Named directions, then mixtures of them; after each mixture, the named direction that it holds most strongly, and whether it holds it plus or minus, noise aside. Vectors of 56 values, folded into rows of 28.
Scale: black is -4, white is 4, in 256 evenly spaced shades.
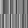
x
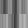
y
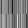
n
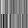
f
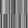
x, minus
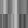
y, minus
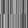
x, plus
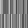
x, plus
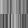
y, minus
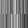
y, minus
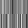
n, plus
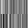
f, plus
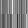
n, minus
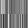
f, plus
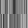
f, plus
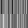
n, plus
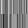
f, plus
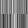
n, minus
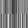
f, plus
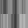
y, plus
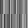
x, minus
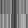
y, plus
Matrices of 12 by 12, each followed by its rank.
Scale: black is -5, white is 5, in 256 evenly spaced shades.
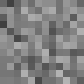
full rank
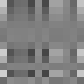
one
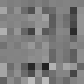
two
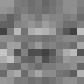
two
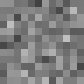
full rank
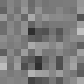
two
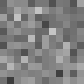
full rank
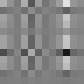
one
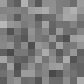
full rank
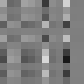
one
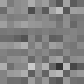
two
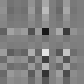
one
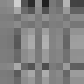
one
